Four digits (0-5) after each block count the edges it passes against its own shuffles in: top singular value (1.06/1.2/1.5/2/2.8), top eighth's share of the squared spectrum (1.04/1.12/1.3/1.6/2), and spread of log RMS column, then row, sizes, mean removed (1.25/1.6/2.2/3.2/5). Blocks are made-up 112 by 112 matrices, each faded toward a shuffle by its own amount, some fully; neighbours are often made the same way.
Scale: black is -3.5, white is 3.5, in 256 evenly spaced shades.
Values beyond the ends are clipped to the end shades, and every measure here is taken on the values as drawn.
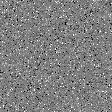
0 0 0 0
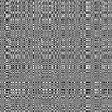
5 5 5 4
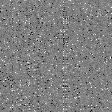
4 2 1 0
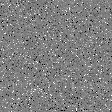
2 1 0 0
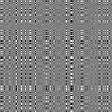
5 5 5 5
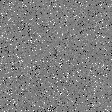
0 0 0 0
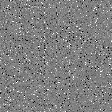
4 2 1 0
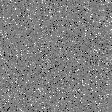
3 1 0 0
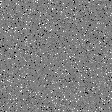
0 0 0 0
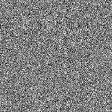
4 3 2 1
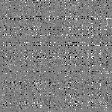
2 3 3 4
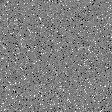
0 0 0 0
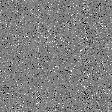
1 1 1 1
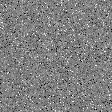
0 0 0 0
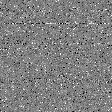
2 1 0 2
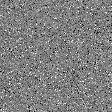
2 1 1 0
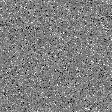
1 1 0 0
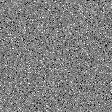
2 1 0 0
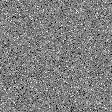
1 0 0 0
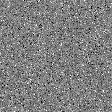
2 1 0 0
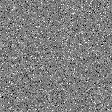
3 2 0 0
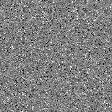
3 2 1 0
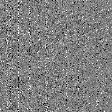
2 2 3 0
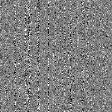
2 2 4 0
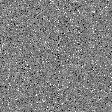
1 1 1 0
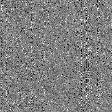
2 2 3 0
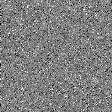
1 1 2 0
